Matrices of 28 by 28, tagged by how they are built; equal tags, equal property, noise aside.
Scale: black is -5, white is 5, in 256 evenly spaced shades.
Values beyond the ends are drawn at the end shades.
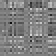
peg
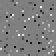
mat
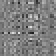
peg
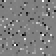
mat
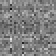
peg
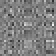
peg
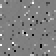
mat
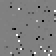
mat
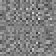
peg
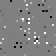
mat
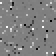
mat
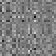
peg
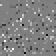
mat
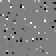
mat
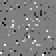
mat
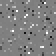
mat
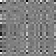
peg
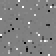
mat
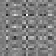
peg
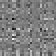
peg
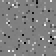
mat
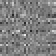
peg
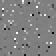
mat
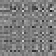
peg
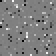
mat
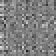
peg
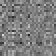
peg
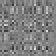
peg
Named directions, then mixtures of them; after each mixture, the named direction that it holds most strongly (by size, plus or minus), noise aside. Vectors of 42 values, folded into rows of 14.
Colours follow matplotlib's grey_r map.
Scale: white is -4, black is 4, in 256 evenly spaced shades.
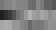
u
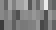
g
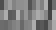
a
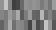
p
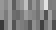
g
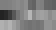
u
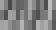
a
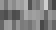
g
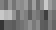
u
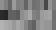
u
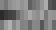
u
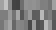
p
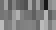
g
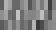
a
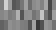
p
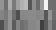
g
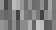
p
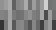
g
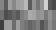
g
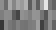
g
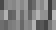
a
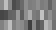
p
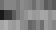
u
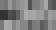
u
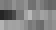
u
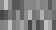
p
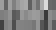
g
